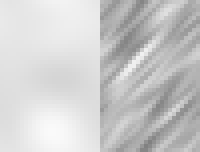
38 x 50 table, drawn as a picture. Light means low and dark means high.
The table splits into one row of 2 panels. Panel 1,1: very low, smooth, faint in contrast. Panel 1,2: low, slanting up to the right.
